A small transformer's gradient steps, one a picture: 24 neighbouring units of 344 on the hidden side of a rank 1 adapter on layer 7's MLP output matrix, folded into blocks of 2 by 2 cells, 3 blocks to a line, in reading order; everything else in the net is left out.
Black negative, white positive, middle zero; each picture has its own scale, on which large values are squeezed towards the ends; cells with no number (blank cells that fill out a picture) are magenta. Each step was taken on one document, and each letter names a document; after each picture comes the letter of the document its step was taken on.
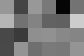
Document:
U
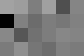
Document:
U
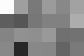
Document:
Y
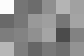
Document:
Y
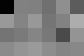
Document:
Y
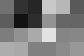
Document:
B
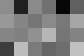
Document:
U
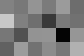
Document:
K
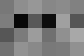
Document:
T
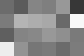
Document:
Y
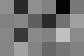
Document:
U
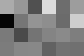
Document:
B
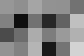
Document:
T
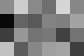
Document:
U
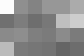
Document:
Y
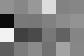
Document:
B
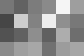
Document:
K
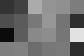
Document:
B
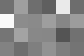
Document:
U
